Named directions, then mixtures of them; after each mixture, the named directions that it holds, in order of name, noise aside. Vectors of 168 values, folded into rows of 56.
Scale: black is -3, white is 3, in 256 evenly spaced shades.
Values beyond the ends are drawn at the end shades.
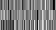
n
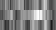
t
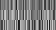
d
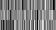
n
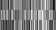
n, t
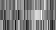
d, t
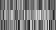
d, t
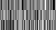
n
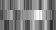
t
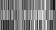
n, t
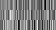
d, n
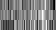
n, t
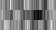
t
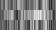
d, t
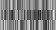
d, t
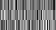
d, n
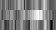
t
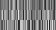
d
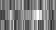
n, t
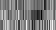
d, t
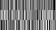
d, n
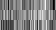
n, t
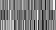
n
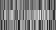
d, t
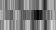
t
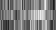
n, t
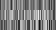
d, t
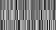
d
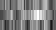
t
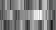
t
